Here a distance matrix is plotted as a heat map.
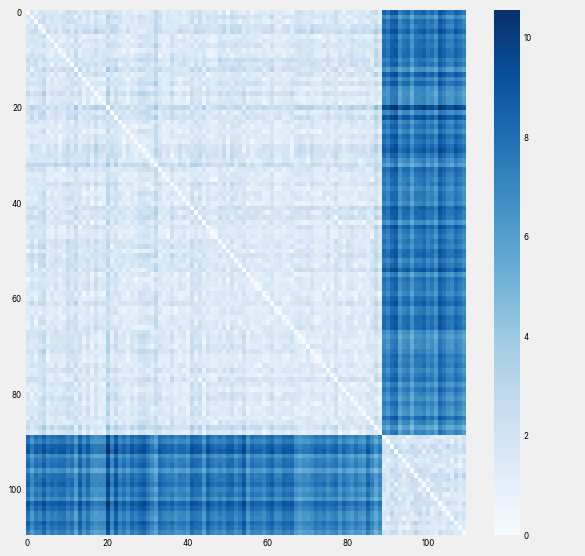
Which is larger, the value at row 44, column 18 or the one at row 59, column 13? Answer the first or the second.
the second
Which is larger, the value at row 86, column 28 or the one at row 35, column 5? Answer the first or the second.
the first
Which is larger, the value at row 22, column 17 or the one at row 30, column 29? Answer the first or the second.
the first
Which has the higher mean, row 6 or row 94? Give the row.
94
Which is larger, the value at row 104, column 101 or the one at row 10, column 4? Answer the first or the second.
the second
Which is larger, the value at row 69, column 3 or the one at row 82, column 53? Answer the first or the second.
the first
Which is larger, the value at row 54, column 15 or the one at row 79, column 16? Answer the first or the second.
the first
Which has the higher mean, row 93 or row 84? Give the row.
93
